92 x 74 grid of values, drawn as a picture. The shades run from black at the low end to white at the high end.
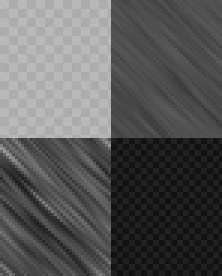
The table splits into 2 rows of 2 panels. Panel 1,1: high, checkered, faint in contrast. Panel 1,2: low, slanting down to the right, faint in contrast. Panel 2,1: low, slanting down to the right. Panel 2,2: very low, checkered, faint in contrast.
